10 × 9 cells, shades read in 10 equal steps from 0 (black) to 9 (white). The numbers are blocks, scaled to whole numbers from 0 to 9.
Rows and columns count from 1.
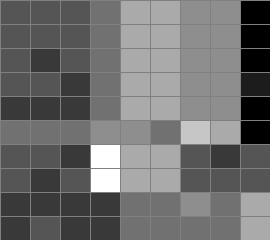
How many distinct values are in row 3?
6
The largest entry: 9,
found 2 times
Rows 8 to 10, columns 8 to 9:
3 3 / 4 6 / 4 6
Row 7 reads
3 3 2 9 6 6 3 2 3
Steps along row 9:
same same same up same up down up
